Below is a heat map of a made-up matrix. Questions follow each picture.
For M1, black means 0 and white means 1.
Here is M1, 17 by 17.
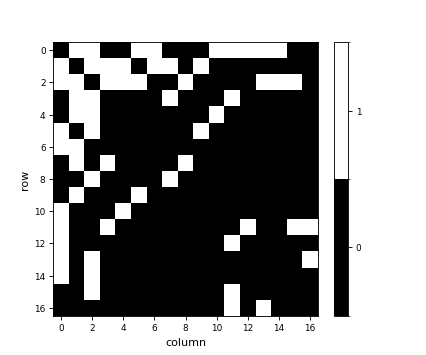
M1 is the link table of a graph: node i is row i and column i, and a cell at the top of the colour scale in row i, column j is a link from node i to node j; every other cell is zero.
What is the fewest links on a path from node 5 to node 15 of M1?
2
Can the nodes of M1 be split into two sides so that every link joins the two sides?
no
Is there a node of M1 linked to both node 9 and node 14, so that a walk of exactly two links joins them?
no
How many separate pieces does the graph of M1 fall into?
1
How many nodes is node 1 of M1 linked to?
7
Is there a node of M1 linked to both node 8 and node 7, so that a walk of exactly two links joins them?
no
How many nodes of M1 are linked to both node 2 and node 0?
4
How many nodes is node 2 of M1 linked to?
9
